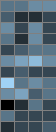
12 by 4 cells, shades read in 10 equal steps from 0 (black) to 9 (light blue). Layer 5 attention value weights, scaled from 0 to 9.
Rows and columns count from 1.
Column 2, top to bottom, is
5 2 3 2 4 7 4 5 7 2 3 3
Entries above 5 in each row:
2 0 2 1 0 4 0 2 2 0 0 0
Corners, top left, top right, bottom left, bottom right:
5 6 2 4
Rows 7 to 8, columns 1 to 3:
3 4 3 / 9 5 6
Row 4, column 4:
3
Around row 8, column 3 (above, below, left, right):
3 4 5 5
